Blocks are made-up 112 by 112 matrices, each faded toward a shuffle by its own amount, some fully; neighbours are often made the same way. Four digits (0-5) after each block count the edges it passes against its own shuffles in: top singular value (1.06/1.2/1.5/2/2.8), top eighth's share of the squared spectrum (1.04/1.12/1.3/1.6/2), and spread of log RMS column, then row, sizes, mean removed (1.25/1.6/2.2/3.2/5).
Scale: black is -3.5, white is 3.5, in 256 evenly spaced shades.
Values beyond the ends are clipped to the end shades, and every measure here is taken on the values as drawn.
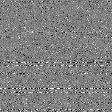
3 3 0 3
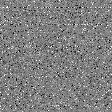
1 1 0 2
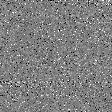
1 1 0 2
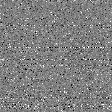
2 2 0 3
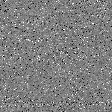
0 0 0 1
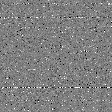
3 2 0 2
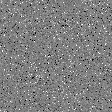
0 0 0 0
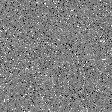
0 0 0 0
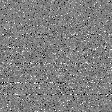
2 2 0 2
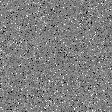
0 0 0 0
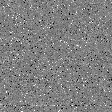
1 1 0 1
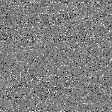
1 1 0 2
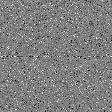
2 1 0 1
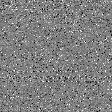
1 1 0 2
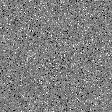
1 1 0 0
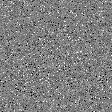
2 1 0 0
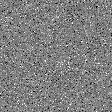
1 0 0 0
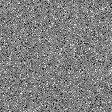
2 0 0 0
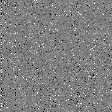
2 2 2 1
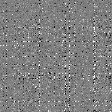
3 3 3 3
